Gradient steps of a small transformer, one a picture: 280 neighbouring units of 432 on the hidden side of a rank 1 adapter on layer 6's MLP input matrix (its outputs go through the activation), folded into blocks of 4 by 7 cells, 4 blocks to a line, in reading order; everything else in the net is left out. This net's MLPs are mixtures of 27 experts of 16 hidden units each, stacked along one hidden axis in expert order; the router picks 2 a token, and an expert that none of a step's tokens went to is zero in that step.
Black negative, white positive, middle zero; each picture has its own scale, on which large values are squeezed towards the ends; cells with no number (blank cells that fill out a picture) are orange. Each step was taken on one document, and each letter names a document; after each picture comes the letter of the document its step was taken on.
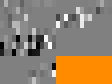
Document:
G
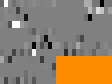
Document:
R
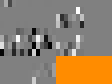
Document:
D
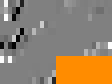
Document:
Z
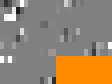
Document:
Z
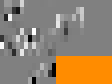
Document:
G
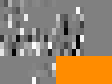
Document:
D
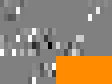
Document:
D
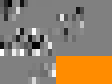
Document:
G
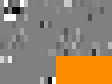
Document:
Z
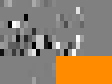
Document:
D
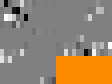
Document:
Z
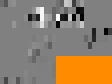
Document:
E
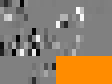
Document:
D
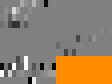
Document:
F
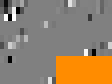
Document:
Z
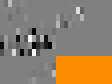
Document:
G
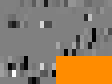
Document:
F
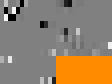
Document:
Z
